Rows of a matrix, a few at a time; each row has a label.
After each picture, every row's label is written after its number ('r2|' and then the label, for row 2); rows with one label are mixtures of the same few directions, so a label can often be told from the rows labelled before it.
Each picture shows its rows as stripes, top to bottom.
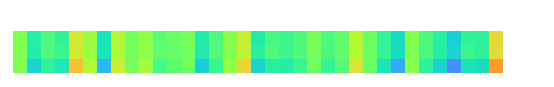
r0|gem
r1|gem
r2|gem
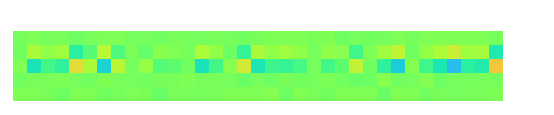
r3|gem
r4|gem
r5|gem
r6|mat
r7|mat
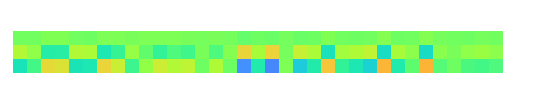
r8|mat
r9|mat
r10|mat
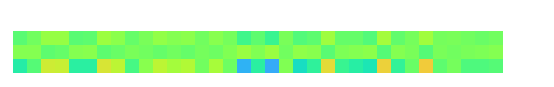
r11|mat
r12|mat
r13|mat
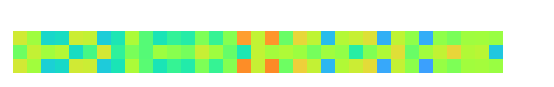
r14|mat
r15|gem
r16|mat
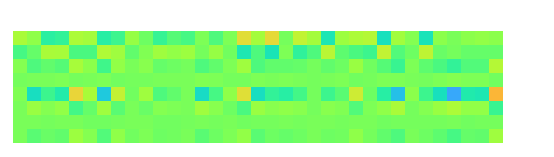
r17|mat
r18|mat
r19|gem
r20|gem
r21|gem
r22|gem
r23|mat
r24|gem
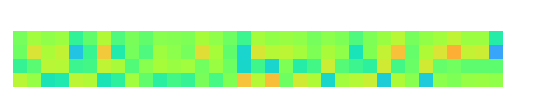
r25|gem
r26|gem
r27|mat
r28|mat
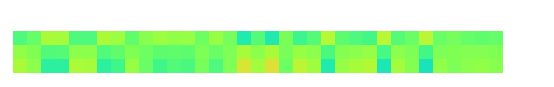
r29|mat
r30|mat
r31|mat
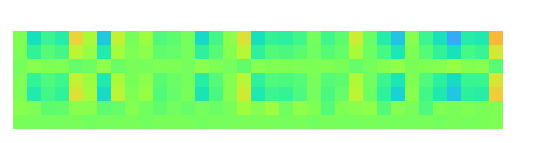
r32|gem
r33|gem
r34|gem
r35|gem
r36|gem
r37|mat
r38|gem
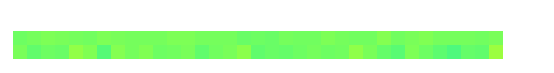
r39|mat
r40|gem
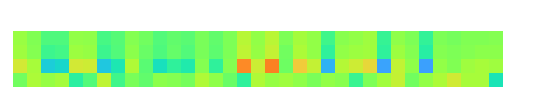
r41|mat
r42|mat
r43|mat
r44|gem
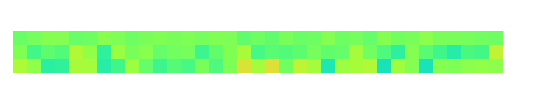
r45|mat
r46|gem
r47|mat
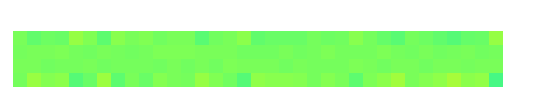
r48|gem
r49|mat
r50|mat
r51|gem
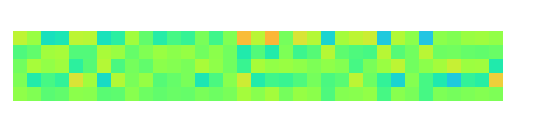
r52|mat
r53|mat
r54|gem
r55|gem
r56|mat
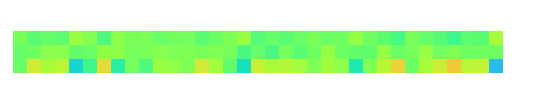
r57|gem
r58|mat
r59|gem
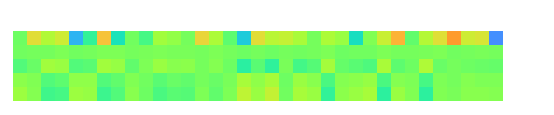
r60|gem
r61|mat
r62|mat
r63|mat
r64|mat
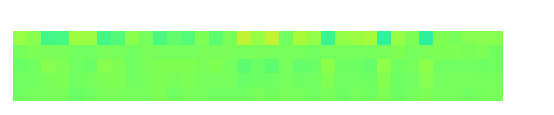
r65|mat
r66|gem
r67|mat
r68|mat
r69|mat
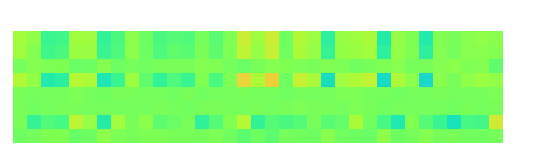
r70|mat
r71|mat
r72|gem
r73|mat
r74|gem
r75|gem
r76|gem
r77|mat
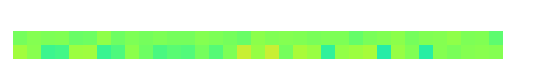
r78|gem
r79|mat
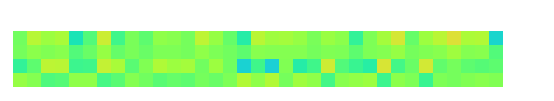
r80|gem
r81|gem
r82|mat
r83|mat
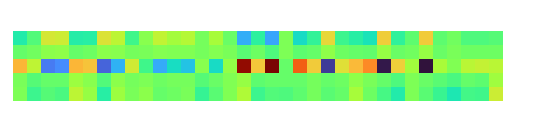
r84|mat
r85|mat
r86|mat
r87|gem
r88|gem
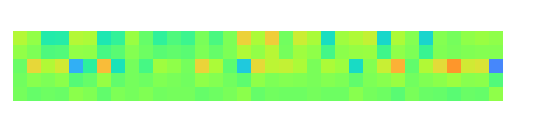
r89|mat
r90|mat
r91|gem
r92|gem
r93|gem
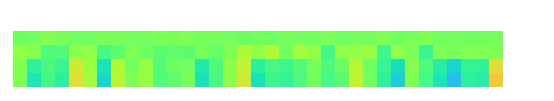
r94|mat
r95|mat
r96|gem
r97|gem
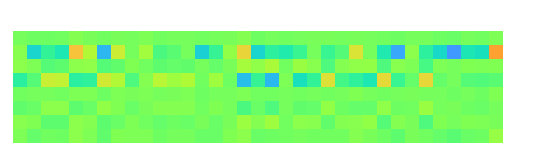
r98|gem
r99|gem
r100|mat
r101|mat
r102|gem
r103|mat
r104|mat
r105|gem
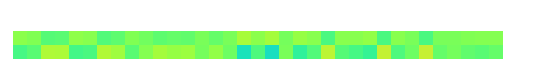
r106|mat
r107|mat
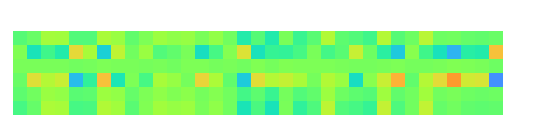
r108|mat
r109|gem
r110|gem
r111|gem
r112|mat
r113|mat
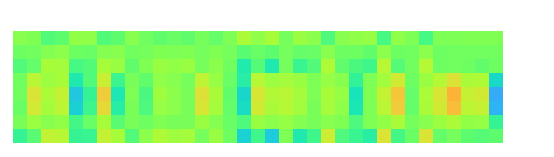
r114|mat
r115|mat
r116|mat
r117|gem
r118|gem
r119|gem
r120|gem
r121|mat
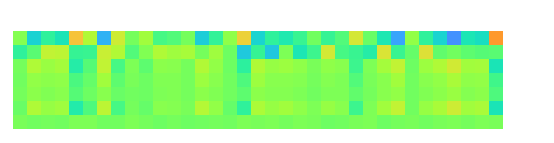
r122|gem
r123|mat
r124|gem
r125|gem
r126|gem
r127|gem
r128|mat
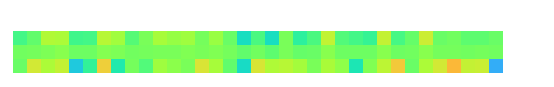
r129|mat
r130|mat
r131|gem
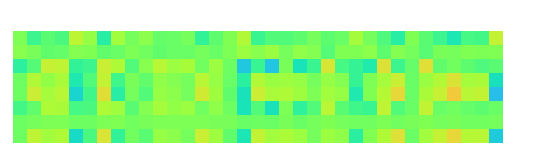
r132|gem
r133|mat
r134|mat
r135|gem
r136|gem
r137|mat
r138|mat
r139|gem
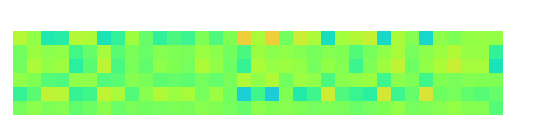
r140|mat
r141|gem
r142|gem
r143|mat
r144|mat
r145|gem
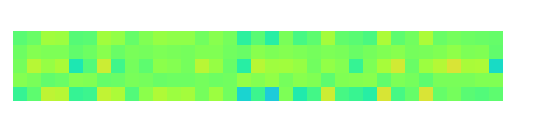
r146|mat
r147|gem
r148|gem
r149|mat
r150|mat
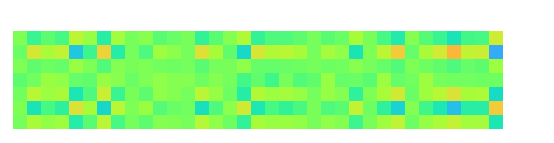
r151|gem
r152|gem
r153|gem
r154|mat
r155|gem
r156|gem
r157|gem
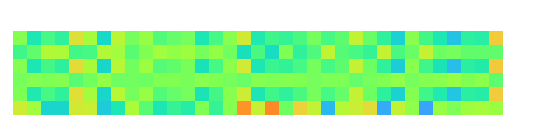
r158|gem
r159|mat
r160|gem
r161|gem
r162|gem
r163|mat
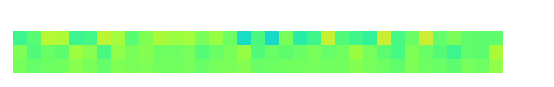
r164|mat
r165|gem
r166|gem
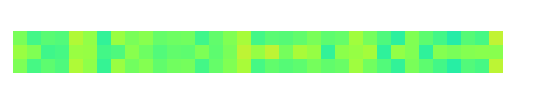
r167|gem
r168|mat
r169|gem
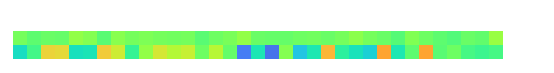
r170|gem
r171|mat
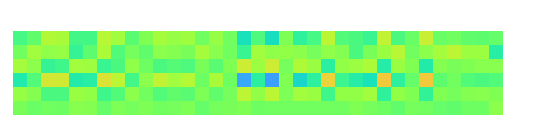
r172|mat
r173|gem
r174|mat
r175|mat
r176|mat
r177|gem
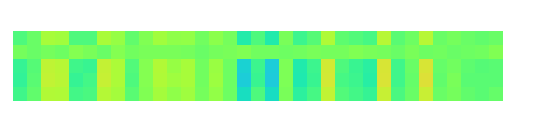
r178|mat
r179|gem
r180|mat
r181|mat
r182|mat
